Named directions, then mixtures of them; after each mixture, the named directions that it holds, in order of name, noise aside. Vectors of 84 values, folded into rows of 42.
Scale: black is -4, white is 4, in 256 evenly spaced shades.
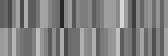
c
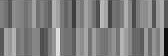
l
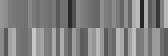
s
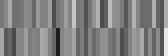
l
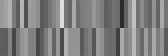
c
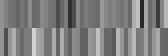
s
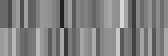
c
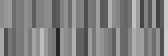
l, s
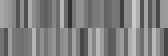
c, s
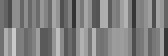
c, l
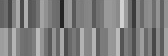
c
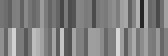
c, s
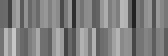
c, l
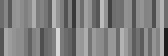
l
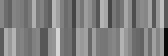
l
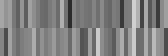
c, s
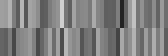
c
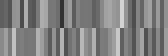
c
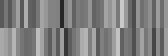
c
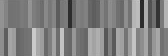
s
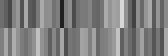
c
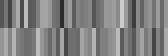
c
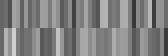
c, l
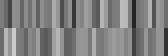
c, l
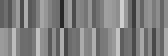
c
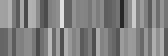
c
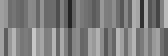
s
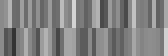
c, l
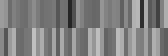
s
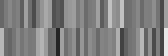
c, l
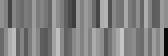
l, s
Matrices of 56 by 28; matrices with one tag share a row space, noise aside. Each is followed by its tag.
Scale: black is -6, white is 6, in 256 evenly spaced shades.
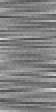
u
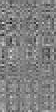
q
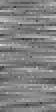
u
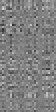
q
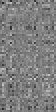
q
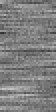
u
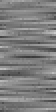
u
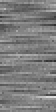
u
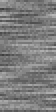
u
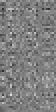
q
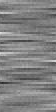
u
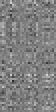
q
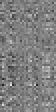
q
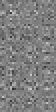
q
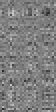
q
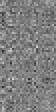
q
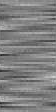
u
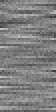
u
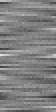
u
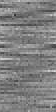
u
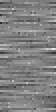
u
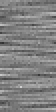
u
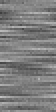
u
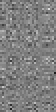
q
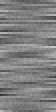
u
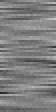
u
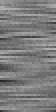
u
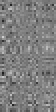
q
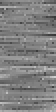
u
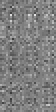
q
